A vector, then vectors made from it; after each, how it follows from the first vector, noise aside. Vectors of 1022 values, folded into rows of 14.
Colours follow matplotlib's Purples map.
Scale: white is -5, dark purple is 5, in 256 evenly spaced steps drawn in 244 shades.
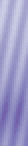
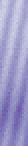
copied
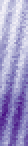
scaled up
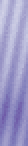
copied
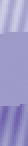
partly zeroed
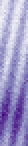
scaled up
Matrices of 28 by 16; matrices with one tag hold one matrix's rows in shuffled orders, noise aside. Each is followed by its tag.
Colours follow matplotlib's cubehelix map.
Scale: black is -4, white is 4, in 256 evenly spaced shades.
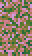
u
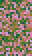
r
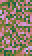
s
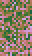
s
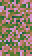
r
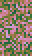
s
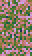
s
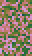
u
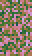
r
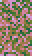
u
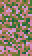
u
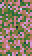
r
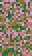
r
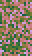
r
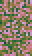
r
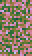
r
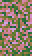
u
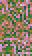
s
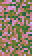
u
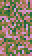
s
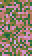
s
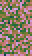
r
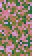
u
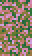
u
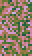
u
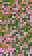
u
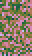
r
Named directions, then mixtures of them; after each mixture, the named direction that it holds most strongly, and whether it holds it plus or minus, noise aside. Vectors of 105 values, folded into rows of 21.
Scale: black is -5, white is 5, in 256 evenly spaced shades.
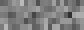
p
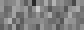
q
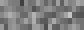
p, minus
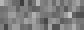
p, minus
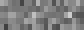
p, minus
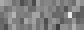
p, minus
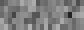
p, plus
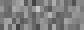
q, plus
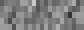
q, minus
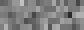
p, plus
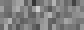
q, plus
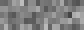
p, plus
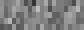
q, plus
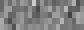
q, minus
